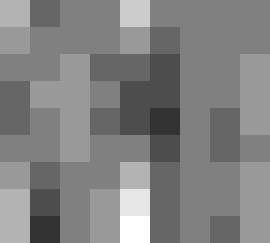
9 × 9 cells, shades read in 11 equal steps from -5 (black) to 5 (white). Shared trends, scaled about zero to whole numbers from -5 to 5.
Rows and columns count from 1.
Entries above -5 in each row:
9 9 9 9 9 9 9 9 9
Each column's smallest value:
-1 -3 0 -1 -2 -3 0 -1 0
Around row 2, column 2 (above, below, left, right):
-1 0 1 0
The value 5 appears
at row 9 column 5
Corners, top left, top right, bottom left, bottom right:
2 0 2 1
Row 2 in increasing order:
-1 0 0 0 0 0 0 1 1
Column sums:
6 -6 4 0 10 -13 0 -3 6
